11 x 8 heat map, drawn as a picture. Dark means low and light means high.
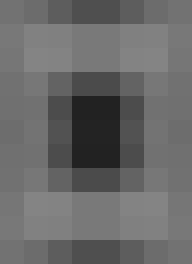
Seam: none. Slope: none. Ninth with the lowest average: centre. Calmest part: centre. Mirror symmetry: left to right and top to bottom. Average level on the scale: 40%.
